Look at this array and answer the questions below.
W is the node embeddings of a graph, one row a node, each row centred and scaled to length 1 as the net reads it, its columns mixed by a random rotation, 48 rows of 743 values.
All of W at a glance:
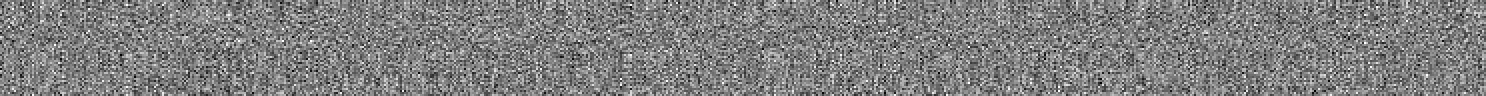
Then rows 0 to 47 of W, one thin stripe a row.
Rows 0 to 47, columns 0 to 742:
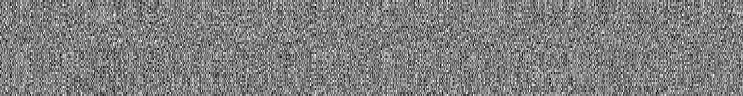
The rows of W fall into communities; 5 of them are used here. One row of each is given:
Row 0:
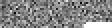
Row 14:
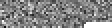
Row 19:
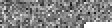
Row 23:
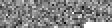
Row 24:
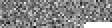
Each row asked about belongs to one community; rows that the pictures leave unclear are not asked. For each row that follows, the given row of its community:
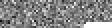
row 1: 24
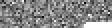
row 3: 0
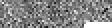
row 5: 19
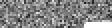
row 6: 0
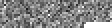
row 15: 19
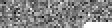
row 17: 0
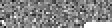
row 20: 14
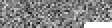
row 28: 19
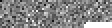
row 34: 24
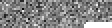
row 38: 24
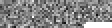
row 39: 23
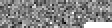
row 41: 23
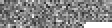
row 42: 23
